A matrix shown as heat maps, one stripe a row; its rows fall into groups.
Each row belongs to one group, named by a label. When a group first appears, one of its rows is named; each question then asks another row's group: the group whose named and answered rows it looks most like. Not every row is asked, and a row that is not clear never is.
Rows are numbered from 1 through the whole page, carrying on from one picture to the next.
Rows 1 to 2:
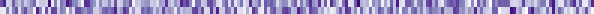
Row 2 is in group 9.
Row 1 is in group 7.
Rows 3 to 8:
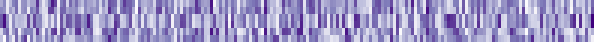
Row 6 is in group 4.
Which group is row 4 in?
7
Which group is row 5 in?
4
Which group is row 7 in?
9
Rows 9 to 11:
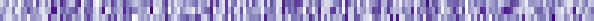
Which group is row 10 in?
7
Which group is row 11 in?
7
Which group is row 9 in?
9
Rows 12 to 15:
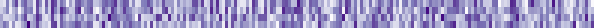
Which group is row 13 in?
9
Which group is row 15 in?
4
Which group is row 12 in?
9
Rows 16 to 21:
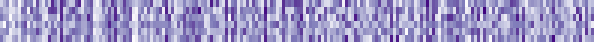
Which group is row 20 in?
4
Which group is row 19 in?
9
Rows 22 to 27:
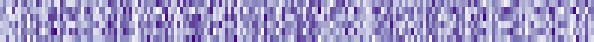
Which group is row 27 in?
9
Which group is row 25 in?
9
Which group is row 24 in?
7
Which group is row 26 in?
7
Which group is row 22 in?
9
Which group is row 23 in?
7
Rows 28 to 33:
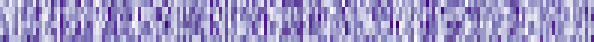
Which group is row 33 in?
4
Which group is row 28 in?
9
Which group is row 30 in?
7
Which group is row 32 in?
9
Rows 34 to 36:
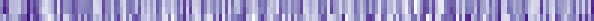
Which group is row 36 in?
4
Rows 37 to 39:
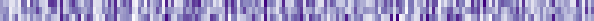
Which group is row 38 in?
4
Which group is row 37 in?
7
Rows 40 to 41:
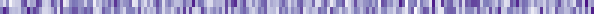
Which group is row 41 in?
4
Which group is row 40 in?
4
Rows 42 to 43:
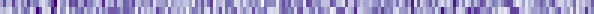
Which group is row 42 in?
7
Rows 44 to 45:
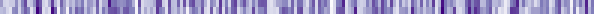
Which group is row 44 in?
4
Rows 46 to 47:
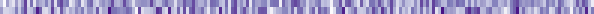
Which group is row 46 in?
9
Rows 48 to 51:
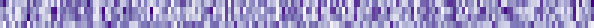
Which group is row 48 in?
4
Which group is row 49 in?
7
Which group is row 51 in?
9
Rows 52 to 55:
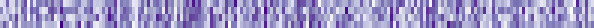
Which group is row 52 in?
9
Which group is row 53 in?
7
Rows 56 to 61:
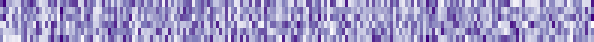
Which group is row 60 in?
4
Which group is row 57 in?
9
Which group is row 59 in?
9
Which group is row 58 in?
7
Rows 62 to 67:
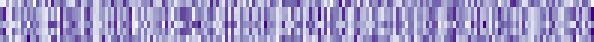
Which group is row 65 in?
7
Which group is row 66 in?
7
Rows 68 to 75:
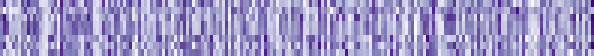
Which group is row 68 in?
7
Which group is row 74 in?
7
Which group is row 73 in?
7
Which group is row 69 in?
4
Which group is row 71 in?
4
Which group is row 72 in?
4
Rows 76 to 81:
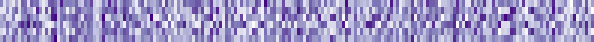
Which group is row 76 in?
7
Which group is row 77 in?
9
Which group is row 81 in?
7
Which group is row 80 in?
9
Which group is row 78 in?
7
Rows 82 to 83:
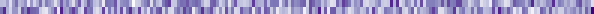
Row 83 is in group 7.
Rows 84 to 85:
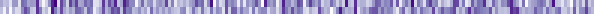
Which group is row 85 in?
4
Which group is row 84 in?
7
